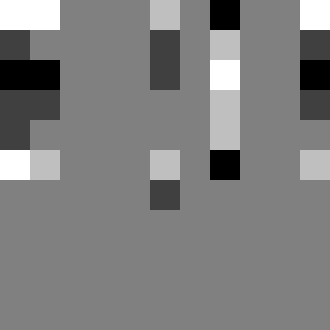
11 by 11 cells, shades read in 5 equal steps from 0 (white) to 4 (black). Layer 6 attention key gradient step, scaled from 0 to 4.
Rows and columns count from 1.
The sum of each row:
17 24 27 24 22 19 23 22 22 22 22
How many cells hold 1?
7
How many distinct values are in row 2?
3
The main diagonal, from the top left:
0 2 2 2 2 1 2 2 2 2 2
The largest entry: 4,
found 5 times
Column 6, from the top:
1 3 3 2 2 1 3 2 2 2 2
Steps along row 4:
same down same same same same down up same up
